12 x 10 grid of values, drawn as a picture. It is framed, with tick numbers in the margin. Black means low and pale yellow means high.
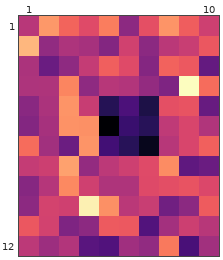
In the centre lies a patch that is lower than the rest. No single row or column stands out from its neighbours. Overall the values sit about 50% of the way up the scale. The top right is the ninth with the highest average. The centre is the ninth with the lowest average. There is no overall slope.
